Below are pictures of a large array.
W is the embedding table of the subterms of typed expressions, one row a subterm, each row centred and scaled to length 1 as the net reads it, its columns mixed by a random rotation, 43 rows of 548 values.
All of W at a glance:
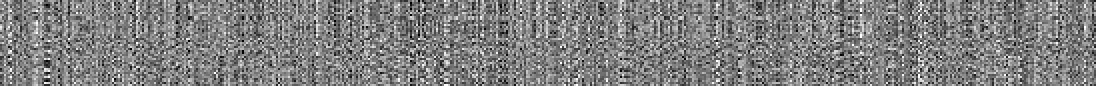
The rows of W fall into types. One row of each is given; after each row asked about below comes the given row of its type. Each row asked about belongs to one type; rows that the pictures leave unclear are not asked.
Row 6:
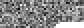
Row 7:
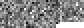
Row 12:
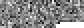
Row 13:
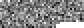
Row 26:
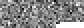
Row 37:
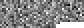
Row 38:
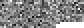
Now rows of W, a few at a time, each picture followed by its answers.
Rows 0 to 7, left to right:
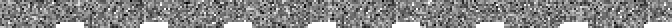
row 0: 26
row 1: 7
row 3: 6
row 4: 7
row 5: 38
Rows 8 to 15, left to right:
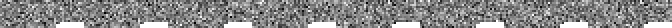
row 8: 26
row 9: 26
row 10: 7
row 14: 13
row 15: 12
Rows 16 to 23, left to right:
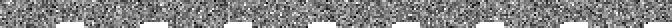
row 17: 26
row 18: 7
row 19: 13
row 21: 7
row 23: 12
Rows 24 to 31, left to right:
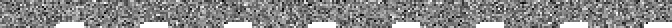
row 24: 6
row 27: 12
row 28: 37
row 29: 38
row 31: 12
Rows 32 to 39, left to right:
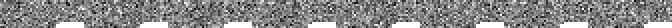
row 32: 37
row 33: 6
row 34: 38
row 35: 38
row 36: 12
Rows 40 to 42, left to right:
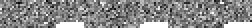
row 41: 38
